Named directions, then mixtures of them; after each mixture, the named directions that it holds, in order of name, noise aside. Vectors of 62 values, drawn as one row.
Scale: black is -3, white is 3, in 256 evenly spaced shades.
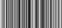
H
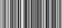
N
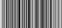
H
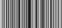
H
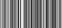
N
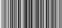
H, N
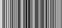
H, N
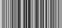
H, N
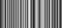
H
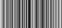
H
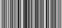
H, N
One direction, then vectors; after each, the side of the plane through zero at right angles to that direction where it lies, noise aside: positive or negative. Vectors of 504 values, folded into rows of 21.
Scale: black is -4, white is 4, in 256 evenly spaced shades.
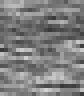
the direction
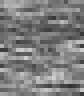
positive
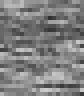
positive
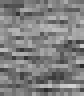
negative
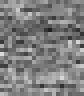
positive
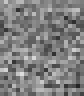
positive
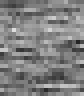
negative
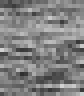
negative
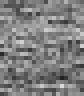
negative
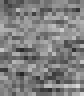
negative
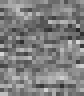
positive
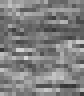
positive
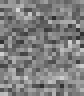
positive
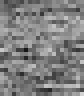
negative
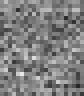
positive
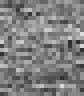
negative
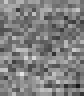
positive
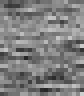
negative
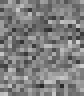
positive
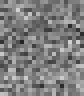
positive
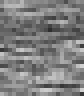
positive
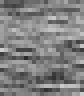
negative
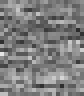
positive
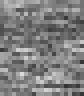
positive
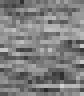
negative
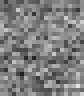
negative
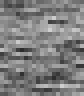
negative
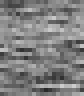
negative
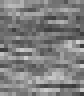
positive
